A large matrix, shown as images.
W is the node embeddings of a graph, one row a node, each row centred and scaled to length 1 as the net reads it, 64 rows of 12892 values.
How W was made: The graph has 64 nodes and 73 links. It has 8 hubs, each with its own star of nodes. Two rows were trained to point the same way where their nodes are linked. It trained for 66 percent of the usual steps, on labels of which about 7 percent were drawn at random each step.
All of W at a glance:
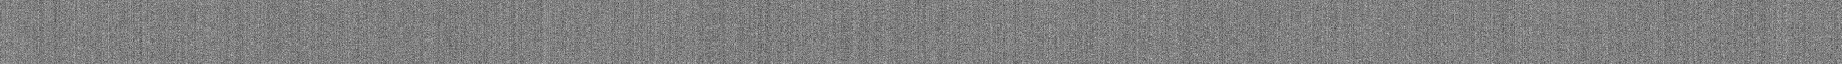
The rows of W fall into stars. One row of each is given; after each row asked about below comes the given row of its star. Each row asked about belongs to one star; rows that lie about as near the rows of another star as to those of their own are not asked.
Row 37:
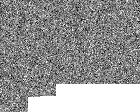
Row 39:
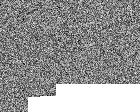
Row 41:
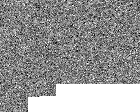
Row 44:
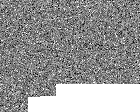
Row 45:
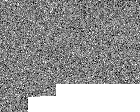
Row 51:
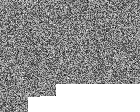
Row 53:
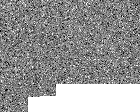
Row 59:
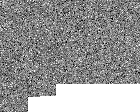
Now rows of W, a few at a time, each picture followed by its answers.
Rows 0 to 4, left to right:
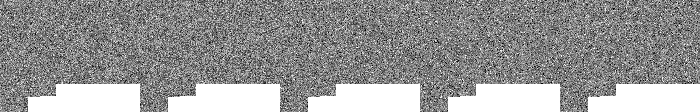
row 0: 51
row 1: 37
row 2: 51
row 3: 59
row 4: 41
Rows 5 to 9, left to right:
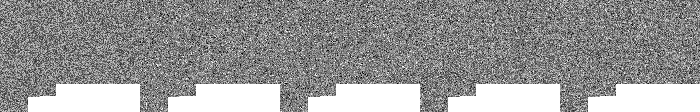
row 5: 53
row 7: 39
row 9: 44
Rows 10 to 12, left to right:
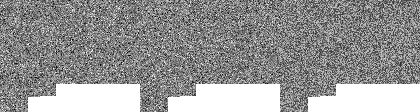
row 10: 37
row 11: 51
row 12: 45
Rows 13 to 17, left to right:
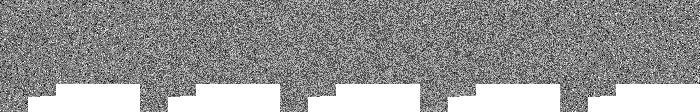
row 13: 39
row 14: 37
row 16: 51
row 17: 51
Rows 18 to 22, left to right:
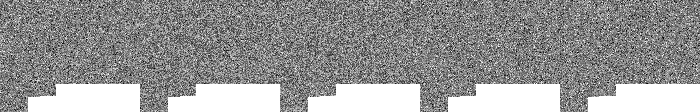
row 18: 37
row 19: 39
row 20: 41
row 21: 51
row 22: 37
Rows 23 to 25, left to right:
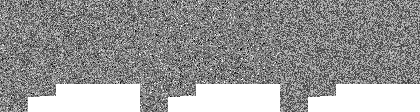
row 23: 41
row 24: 44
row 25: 44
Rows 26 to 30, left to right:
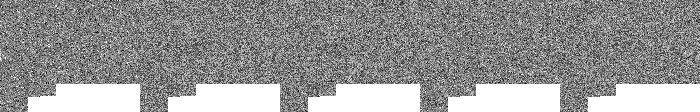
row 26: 45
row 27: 59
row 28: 59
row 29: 51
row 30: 59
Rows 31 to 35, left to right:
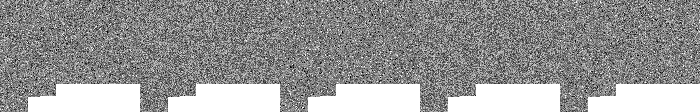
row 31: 37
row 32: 53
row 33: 53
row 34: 51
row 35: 59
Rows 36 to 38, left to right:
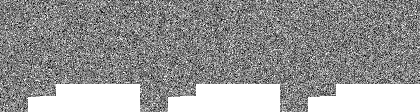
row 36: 37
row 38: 41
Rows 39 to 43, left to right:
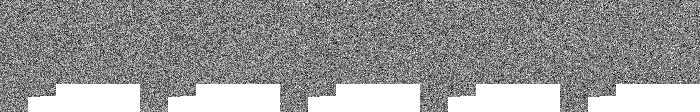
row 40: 39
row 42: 59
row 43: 44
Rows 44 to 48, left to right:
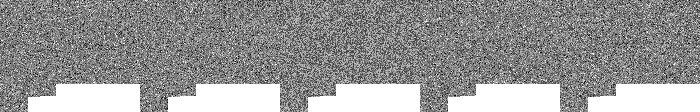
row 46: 37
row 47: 44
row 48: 37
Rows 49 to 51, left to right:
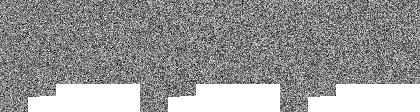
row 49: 45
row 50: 44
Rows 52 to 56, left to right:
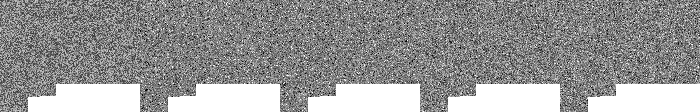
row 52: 41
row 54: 39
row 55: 53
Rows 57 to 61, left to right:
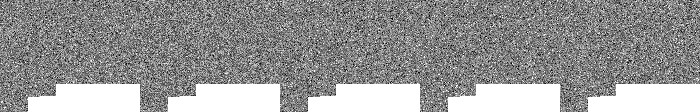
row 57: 41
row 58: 53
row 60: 41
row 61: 51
